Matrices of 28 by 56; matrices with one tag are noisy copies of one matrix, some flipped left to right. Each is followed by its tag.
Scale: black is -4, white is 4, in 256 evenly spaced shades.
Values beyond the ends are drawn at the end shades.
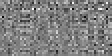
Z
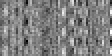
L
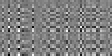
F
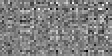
Z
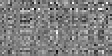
Z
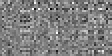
Z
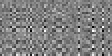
F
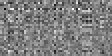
Z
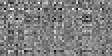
Z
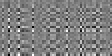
F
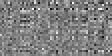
Z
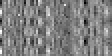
L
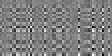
F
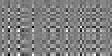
F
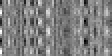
L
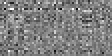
Z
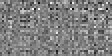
Z
